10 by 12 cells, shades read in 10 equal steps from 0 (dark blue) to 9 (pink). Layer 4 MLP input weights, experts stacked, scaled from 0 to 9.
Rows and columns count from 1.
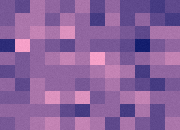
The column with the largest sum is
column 3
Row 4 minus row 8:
-3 5 -1 -4 -3 -3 0 -1 -3 -7 -1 0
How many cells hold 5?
36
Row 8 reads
4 4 6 8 6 8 4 5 6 7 5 5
